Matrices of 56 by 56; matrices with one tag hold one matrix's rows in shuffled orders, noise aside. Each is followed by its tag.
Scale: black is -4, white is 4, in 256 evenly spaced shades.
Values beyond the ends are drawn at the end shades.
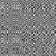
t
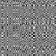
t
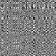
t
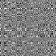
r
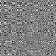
r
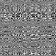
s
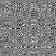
s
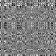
r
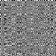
r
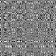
r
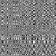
t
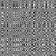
t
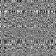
r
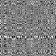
r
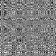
r
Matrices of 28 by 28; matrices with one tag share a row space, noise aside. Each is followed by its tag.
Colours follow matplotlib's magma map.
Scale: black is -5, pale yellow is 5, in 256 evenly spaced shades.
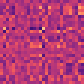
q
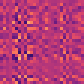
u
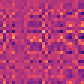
q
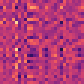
u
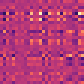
q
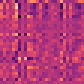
u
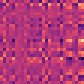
q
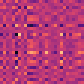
u
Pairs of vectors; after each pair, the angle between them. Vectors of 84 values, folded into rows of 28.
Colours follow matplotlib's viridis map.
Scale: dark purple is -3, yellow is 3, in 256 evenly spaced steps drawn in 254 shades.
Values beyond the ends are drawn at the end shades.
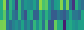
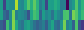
partly opposed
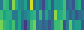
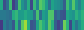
nearly opposite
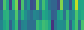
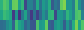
partly aligned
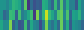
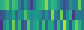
orthogonal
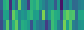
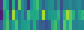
nearly parallel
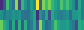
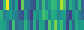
partly aligned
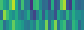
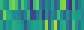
nearly parallel
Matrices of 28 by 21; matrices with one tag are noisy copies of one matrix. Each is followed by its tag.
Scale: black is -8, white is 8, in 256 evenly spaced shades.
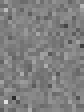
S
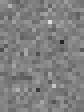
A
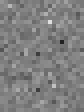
A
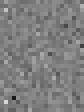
S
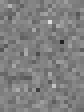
A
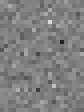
A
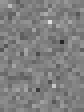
A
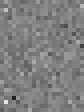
S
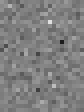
A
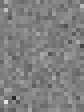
S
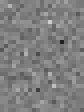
A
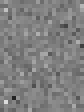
S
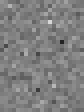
A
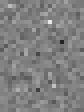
A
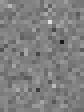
A
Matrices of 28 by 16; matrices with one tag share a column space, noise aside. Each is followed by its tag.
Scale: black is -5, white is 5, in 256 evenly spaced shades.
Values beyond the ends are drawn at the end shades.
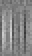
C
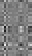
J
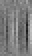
C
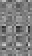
J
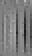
C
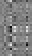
J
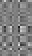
J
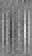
C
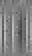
C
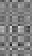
J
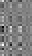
J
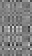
J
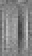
C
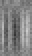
C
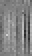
C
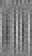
C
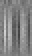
C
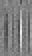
C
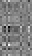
J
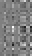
J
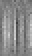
C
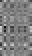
J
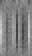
C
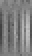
C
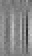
C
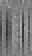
C
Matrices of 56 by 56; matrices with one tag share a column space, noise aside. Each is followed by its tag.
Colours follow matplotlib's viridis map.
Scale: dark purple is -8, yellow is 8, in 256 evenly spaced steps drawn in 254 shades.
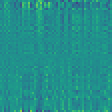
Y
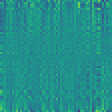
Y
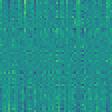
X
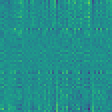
X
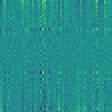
X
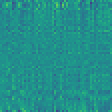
Y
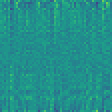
Y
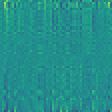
Y
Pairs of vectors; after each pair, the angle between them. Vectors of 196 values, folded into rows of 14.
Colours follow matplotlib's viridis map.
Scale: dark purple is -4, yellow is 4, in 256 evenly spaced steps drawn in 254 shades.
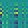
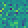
partly opposed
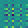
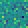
orthogonal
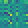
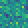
partly aligned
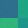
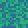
orthogonal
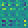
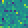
orthogonal
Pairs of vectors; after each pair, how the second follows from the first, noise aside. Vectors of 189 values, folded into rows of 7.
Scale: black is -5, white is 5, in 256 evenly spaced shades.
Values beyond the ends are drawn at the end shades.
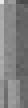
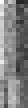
scaled up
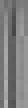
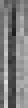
scaled up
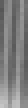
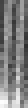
scaled up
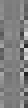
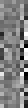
scaled up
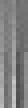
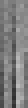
negated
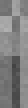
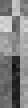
scaled up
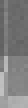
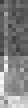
scaled up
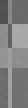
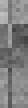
negated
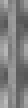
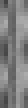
negated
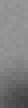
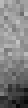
scaled up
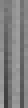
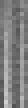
negated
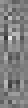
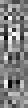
scaled up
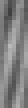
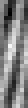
scaled up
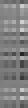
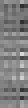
negated
